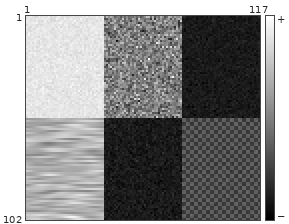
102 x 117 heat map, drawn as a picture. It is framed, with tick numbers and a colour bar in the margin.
It is made of 2 by 3 panels. Panel 1,1: very high, fine-grained, faint in contrast. Panel 1,2: middling, fine-grained, strong in contrast. Panel 1,3: very low, fine-grained, faint in contrast. Panel 2,1: high, streaked across. Panel 2,2: very low, fine-grained, faint in contrast. Panel 2,3: low, checkered.
